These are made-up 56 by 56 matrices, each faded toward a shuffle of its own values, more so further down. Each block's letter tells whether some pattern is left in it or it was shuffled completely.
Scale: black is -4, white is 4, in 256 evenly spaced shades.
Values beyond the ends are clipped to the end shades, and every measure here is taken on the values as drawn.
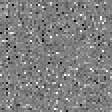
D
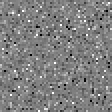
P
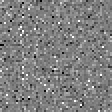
D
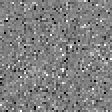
D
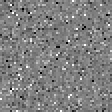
D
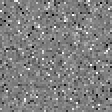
P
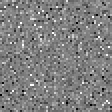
P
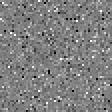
P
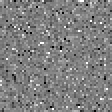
D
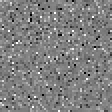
D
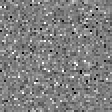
D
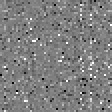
D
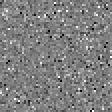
P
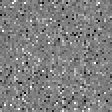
D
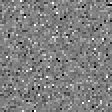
P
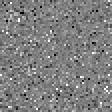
D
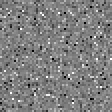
P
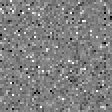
D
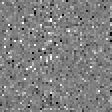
D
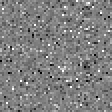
D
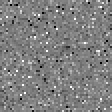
P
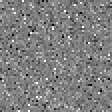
P
